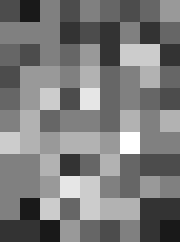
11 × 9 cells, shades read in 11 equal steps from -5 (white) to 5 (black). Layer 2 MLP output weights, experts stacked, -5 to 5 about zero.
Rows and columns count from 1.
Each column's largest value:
3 4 4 3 2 3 2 3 4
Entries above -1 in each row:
8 9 6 5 6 6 2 7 5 5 8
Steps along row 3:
up down up down up down same up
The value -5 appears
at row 7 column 7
